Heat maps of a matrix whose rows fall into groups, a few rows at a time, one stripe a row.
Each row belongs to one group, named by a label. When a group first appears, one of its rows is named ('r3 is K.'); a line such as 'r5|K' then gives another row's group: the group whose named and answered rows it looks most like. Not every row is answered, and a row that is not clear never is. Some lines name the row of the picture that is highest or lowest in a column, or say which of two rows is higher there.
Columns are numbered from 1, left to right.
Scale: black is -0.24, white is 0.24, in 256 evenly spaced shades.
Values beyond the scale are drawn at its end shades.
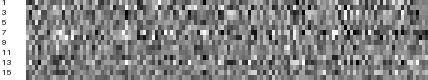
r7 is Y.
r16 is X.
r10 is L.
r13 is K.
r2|K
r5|L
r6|K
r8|Y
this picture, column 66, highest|2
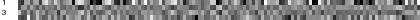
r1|X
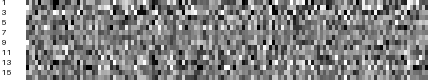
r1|K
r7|L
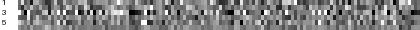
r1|K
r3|Y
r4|L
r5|Y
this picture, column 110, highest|2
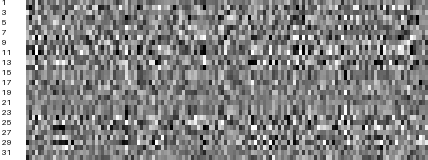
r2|L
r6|K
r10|L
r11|L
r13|Y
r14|L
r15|K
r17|Y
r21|Y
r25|K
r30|Y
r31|L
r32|X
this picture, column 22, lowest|9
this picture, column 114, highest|26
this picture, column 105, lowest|4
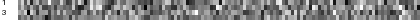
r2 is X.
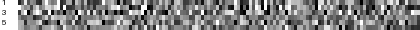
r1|X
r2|Y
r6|Y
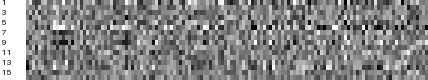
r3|L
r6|Y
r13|X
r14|X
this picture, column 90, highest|1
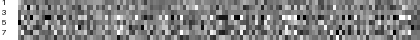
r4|K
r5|X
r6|Y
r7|K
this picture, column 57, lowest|8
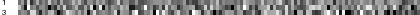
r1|L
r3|Y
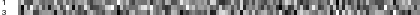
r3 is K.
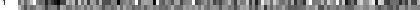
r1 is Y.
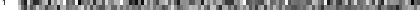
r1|Y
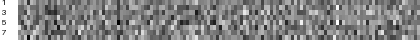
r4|X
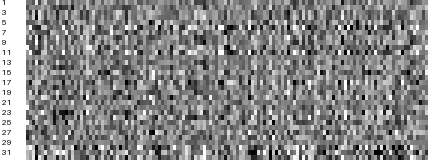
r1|L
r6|K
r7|X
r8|L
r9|L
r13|L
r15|X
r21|Y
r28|X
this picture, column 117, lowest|31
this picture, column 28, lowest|15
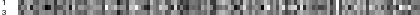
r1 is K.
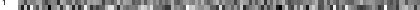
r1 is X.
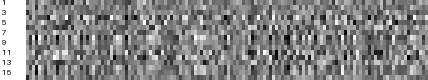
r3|X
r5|Y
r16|X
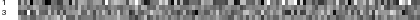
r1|K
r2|Y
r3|L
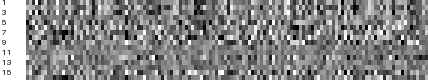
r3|L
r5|X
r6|L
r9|K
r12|Y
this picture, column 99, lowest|3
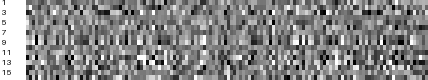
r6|Y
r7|X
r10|L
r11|Y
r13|Y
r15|X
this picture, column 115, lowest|3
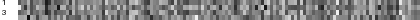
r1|K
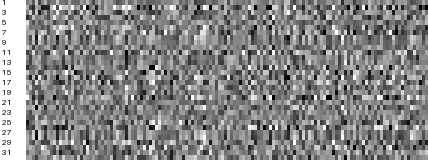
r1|L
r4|X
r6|Y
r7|Y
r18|K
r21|L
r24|L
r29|Y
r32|K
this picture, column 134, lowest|2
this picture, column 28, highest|17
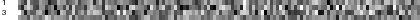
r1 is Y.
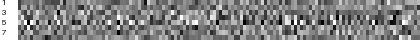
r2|X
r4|K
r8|K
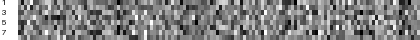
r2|L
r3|X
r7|X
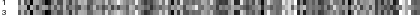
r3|K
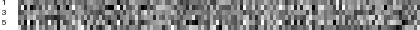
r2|L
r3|X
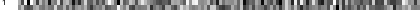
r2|K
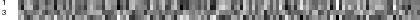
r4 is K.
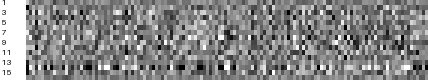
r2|X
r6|K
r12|K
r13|X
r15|X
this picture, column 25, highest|14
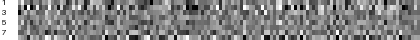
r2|L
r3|X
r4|K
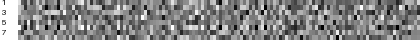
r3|Y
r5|L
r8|K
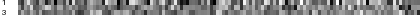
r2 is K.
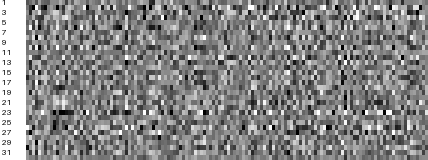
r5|L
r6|L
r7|X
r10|L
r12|K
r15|L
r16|X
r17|L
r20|K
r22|K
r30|X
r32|K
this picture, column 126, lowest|12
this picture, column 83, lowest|26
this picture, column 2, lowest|27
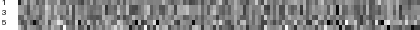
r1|X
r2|K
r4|X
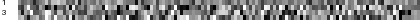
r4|K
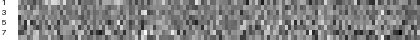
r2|L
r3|Y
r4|X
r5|L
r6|Y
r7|X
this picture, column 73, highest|1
